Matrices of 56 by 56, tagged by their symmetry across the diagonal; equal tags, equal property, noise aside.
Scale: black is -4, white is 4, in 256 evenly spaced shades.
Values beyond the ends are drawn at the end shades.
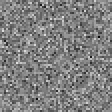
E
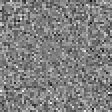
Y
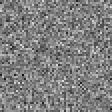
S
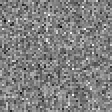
S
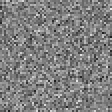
Y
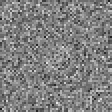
E
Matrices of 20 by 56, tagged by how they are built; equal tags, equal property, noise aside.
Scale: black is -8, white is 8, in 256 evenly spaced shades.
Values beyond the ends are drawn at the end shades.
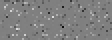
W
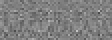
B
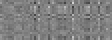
B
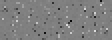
W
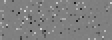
W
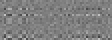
B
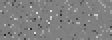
W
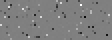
W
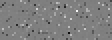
W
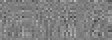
B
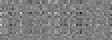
B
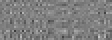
B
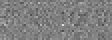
B
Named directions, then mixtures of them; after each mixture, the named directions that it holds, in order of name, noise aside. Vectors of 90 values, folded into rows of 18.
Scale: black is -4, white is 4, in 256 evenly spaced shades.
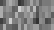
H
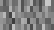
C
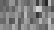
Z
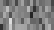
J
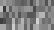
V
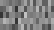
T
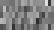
V, Z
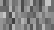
C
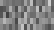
C, T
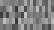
T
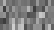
J, V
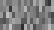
C, T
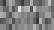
C, H, Z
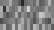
C, H, V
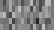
C, H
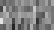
V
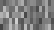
J, T, V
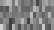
C, J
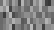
C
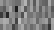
T
